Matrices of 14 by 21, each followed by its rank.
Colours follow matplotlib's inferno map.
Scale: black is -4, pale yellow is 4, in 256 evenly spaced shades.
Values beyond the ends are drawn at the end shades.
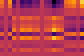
one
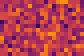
full rank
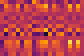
two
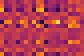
two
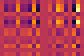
one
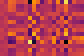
two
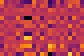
two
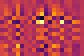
two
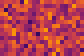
full rank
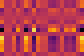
one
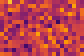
full rank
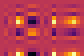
one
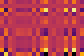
one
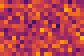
full rank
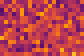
full rank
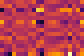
two
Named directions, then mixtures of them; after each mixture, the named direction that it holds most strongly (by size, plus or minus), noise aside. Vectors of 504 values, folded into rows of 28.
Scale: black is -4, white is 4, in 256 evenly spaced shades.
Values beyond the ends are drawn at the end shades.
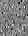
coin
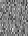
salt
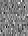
coin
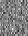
salt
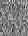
salt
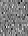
coin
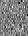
coin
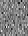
coin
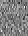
coin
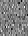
coin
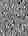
coin
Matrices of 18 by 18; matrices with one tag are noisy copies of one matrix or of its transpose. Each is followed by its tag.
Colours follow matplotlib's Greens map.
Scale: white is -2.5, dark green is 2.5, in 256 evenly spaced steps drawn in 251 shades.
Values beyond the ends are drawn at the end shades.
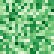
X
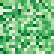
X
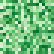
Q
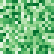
Q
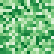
X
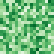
X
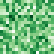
X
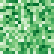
Q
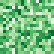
X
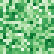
Q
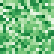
X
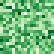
X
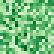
X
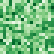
Q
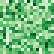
Q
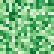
X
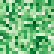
X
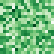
X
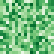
X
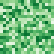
X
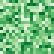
Q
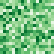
X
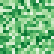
X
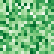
X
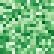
X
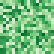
X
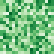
X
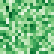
X
